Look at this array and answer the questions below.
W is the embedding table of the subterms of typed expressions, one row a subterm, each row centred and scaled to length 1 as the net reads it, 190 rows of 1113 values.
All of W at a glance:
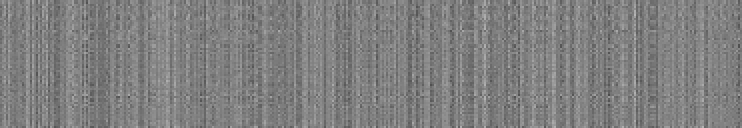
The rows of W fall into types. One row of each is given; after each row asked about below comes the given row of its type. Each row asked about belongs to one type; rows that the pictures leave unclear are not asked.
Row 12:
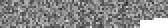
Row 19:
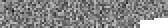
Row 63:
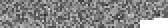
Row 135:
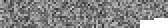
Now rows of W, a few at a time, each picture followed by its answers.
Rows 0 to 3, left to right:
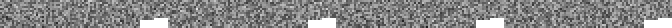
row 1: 63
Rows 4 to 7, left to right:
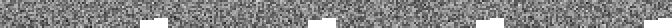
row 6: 135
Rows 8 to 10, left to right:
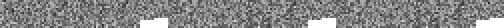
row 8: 19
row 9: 12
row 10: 12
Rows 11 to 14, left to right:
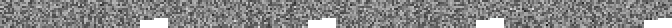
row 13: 12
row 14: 135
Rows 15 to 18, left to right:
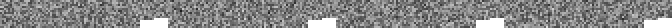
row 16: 19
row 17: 135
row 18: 63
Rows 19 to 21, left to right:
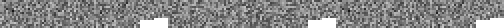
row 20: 12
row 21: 19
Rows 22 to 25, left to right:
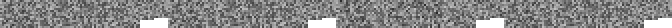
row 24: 135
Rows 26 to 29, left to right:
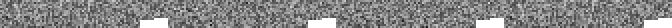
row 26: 135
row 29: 135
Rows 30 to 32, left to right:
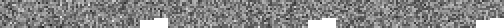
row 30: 19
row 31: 12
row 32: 135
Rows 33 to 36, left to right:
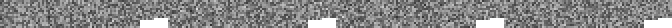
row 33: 12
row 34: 63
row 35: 135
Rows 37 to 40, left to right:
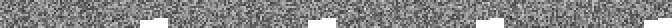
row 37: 135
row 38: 12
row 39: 63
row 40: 135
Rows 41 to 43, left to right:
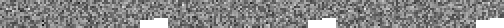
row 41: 135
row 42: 135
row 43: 63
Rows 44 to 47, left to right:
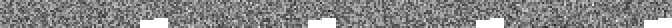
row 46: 12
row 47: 19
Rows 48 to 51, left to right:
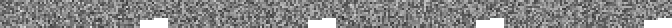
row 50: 135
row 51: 12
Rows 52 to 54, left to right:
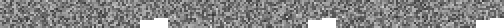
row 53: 63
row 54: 135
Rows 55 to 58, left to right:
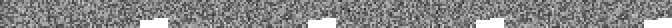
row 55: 12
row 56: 63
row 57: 19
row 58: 63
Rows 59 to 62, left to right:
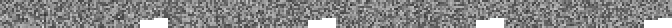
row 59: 63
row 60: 12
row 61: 12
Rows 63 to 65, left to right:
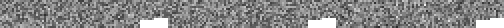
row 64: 12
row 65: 19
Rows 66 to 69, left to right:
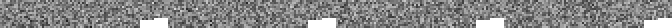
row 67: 135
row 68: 19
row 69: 135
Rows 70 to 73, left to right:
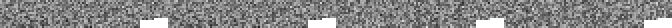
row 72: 12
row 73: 63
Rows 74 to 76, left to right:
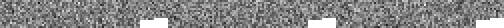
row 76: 19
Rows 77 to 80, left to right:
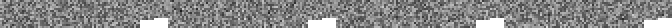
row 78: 19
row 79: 135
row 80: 63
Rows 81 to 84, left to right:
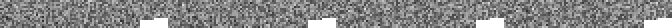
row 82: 135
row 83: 63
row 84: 63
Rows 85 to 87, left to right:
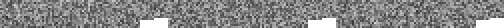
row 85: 135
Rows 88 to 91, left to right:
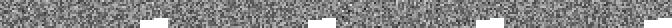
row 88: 63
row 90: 12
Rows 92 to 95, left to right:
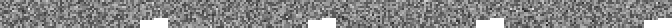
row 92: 63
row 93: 63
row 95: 135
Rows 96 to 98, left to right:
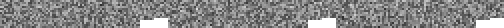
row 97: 63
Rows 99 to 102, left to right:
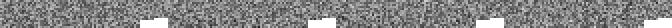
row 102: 12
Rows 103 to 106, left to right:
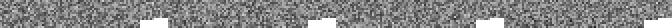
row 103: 63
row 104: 135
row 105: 63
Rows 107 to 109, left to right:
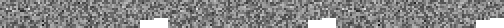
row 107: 135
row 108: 63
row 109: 135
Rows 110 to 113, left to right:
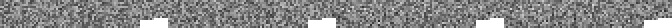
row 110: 12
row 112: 12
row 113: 135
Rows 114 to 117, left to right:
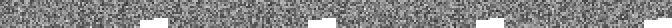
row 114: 12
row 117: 63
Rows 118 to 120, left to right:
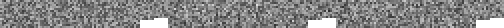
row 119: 135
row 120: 19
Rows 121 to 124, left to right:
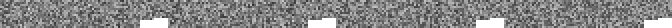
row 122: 19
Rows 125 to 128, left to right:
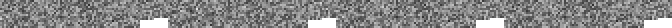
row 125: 135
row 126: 63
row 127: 135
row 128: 135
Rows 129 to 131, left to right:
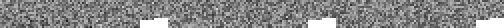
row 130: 63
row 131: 12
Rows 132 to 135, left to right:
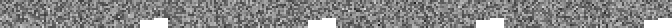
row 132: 63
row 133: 12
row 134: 135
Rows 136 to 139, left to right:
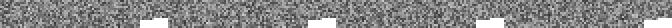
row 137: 135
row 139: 63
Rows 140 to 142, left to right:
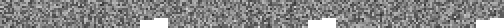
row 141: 12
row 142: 63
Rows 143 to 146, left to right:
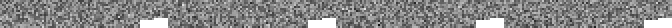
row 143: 63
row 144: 135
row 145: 135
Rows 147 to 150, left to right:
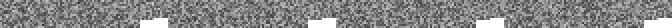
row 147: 63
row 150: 135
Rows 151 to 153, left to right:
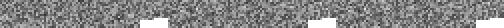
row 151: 63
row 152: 63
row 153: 63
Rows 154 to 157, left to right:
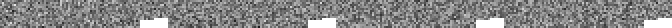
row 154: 12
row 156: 63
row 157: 12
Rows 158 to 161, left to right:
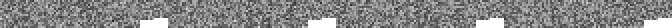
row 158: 135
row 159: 12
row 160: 12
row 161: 12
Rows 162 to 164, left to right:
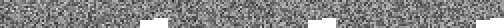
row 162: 12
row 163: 135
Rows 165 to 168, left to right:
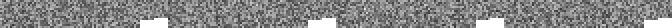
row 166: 12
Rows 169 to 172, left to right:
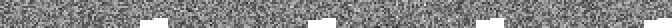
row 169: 12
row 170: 135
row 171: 19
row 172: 135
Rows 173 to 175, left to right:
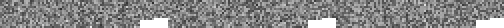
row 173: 12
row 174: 135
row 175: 12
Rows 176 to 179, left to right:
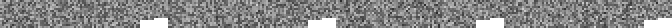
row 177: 12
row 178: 135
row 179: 12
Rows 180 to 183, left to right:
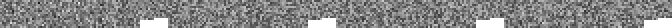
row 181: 12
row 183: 135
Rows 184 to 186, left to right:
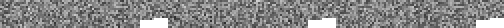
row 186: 12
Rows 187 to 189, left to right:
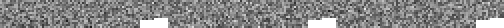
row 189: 63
